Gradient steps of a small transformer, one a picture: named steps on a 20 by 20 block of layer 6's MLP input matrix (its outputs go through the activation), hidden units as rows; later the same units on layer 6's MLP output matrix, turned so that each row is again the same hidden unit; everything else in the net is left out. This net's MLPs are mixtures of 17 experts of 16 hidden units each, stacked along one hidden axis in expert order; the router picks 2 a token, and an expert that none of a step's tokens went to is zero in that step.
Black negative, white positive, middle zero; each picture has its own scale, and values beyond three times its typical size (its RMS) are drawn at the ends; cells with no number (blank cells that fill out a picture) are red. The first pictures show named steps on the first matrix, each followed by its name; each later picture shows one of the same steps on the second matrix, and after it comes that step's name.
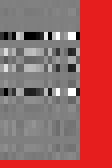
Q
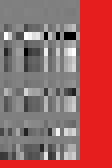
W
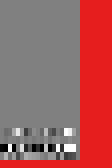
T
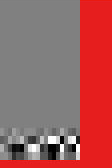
T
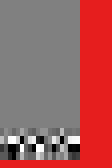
T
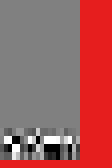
T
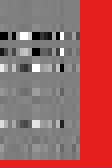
Q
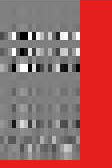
W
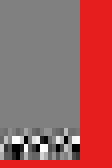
T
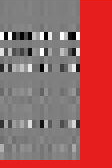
Q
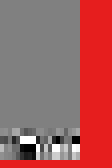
T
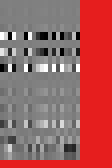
W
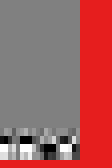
T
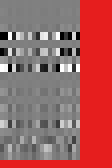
W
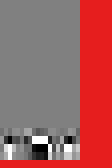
T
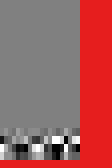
T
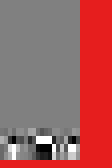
T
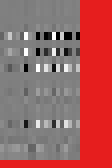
Q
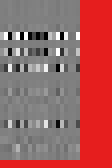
Q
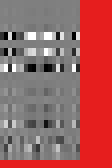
W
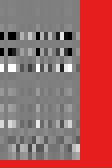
W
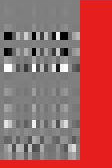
W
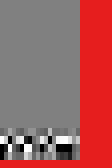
T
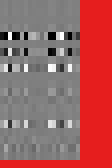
Q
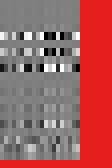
W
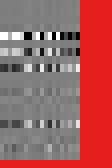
Q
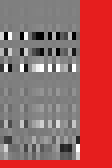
W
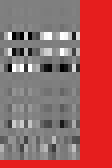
W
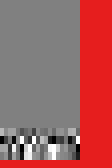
T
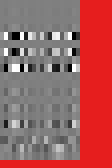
W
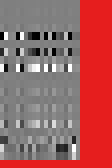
W
